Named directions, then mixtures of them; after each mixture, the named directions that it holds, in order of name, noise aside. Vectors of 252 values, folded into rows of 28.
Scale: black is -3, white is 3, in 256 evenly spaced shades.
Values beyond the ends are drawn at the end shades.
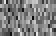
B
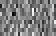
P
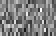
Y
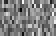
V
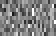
P, V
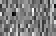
P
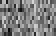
B, V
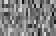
V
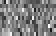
B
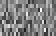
Y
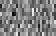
P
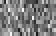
B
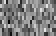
B, Y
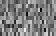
Y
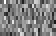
B, V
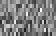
Y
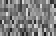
V, Y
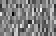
P, Y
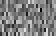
Y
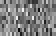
B, Y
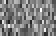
B, Y
